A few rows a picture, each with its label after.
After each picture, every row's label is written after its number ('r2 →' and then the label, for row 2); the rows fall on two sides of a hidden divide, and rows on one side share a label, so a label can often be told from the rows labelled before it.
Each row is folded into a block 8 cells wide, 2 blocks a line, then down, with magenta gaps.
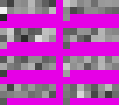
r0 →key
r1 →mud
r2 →mud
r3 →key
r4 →key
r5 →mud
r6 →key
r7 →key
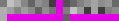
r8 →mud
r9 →key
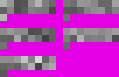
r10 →mud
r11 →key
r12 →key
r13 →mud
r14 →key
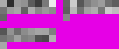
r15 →key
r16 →mud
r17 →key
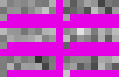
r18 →mud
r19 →key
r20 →mud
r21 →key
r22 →key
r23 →mud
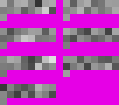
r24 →mud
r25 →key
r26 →key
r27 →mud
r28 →mud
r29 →mud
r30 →mud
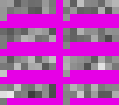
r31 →mud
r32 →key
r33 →key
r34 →key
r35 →key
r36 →mud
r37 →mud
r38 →key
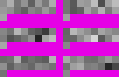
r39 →mud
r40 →key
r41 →key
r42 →key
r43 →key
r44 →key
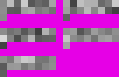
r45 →mud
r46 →key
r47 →key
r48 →mud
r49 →key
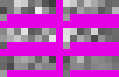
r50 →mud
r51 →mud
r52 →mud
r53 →mud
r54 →key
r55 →key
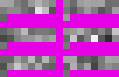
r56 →mud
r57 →key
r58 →key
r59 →key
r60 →key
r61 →mud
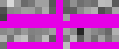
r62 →mud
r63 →key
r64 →mud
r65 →mud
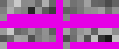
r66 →mud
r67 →key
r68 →mud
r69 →key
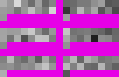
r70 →key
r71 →key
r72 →mud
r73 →mud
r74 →mud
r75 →mud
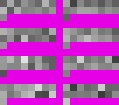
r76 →mud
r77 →key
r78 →mud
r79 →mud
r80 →mud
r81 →key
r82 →key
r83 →key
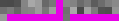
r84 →key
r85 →key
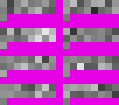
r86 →key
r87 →mud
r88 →mud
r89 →key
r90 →mud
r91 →mud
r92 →mud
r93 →mud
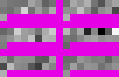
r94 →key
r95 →mud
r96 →key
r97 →key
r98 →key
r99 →key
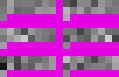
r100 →mud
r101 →key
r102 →mud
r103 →mud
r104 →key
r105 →key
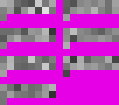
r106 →mud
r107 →key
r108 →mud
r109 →mud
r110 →mud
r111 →key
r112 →mud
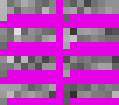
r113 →mud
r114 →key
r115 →key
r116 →key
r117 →mud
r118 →mud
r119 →mud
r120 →key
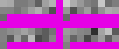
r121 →mud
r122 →mud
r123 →key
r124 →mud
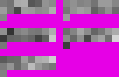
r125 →key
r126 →mud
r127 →key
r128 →key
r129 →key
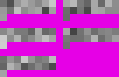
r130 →key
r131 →mud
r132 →mud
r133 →key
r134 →mud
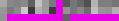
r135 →mud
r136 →key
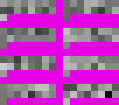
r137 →key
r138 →key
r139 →key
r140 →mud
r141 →mud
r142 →mud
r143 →mud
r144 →key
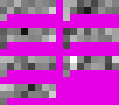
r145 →key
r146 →mud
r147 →key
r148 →key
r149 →mud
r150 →mud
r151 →mud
